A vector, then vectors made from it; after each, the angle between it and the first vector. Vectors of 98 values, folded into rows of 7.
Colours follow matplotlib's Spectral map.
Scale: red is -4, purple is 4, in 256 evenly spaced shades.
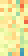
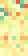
partly opposed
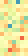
orthogonal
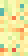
partly opposed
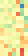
nearly opposite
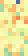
partly aligned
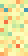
orthogonal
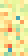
orthogonal
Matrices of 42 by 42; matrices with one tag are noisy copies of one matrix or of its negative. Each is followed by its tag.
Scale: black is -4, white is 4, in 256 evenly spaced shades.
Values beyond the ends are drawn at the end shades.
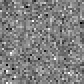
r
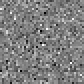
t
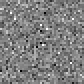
t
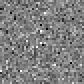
t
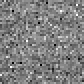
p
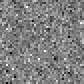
r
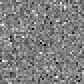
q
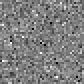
q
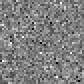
q
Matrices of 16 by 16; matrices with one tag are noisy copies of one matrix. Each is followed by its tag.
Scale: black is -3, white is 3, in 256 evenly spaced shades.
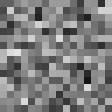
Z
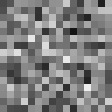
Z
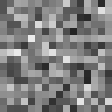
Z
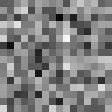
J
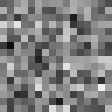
J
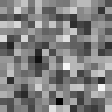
J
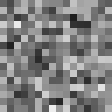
J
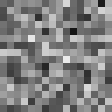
Z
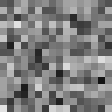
J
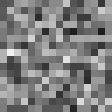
Z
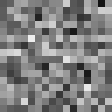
Z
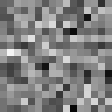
Z
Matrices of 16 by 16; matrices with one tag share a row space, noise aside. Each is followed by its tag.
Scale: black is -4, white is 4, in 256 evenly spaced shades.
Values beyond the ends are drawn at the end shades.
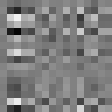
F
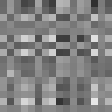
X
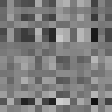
X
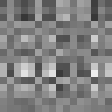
X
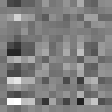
F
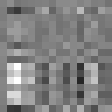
F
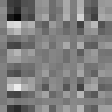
F
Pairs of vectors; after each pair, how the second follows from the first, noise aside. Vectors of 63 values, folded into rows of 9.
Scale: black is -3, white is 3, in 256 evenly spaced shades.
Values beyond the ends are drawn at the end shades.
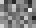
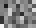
wrapped around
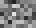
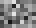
sign-scrambled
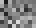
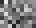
negated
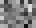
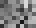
wrapped around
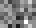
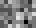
negated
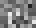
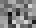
negated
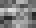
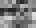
negated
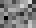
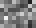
negated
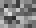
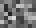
sign-scrambled
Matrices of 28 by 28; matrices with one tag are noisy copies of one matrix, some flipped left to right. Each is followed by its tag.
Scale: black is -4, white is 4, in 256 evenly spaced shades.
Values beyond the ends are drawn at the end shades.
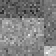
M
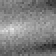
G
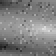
G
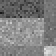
M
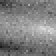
G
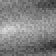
G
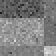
M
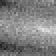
G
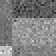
M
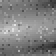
G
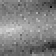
G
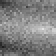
G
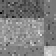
M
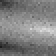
G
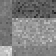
M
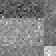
M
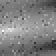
G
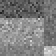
M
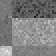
M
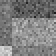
M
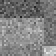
M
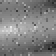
G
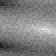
G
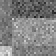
M
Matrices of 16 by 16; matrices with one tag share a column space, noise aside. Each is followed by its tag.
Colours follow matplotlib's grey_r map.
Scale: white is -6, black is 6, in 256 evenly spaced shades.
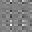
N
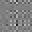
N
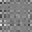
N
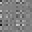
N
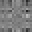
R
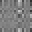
R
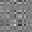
N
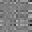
N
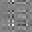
N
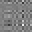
N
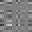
N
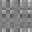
R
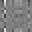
R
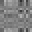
R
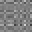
N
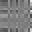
R
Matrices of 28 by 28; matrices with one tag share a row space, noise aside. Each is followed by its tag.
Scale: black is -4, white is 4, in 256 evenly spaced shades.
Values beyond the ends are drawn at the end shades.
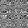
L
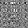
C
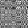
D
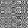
D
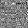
D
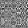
D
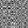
C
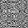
C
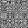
L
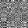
L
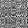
D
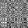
L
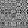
D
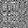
C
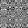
L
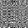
C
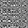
C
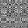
L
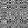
L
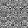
L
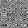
L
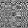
D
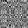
L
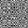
C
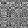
L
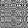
D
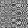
D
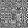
D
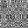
L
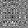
C
